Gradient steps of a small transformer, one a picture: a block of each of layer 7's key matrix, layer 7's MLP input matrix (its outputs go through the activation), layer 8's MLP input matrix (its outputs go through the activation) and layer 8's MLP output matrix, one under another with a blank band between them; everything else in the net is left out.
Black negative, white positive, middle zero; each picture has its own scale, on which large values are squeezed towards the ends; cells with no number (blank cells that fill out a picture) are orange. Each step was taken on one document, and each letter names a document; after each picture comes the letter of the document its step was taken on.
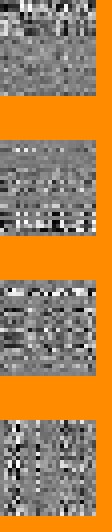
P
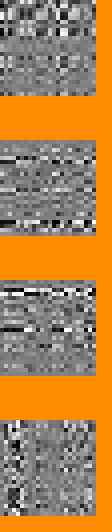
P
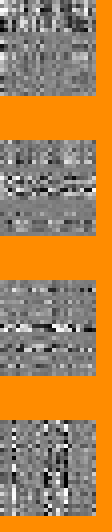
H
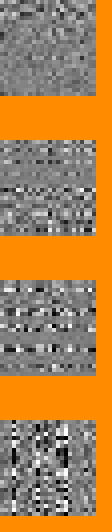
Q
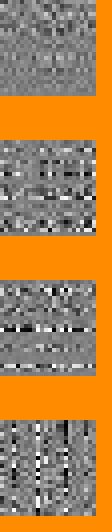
Q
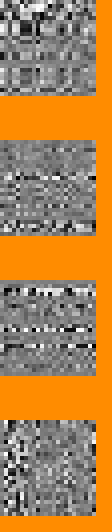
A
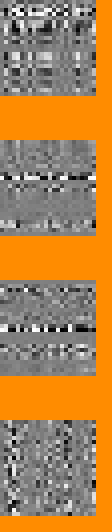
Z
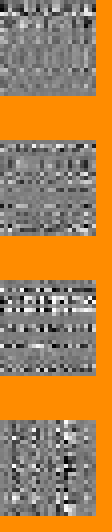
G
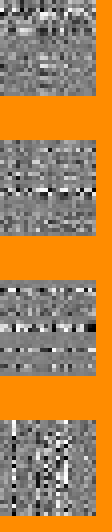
Q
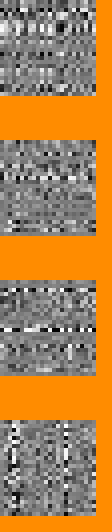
Z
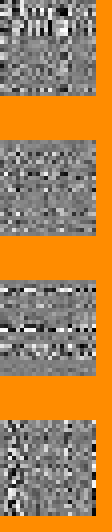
Z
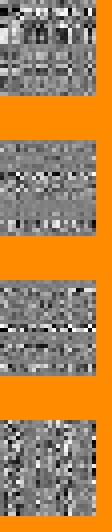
A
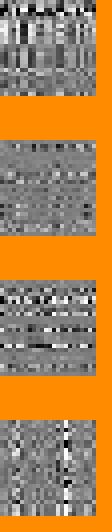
G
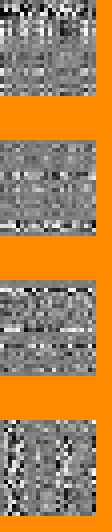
A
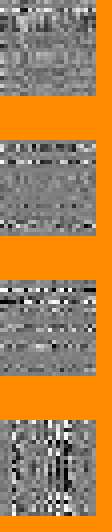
G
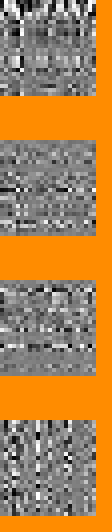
Z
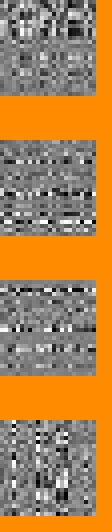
Q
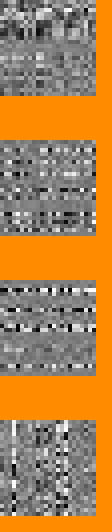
Q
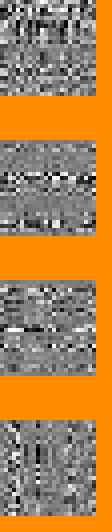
Z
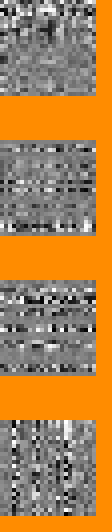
G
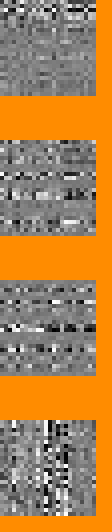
H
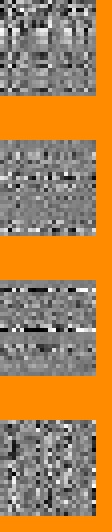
Z
